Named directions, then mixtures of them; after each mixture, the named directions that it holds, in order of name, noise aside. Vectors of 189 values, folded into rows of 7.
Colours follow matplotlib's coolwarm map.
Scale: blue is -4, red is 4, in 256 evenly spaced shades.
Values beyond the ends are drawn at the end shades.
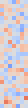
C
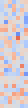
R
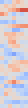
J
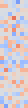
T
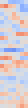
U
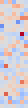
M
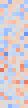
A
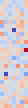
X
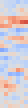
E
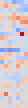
E, M, U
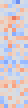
E, R, T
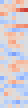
J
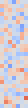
C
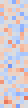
C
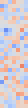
A, C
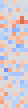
E, T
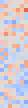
A, J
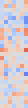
E, R, X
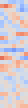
U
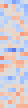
R, U
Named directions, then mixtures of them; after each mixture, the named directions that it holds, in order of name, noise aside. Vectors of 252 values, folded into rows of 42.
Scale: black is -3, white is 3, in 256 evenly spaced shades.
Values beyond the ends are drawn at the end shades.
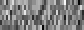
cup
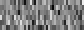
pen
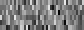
cup, pen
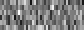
pen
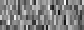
cup, pen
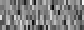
pen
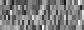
cup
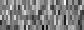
cup, pen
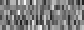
cup, pen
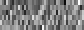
cup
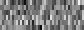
cup, pen
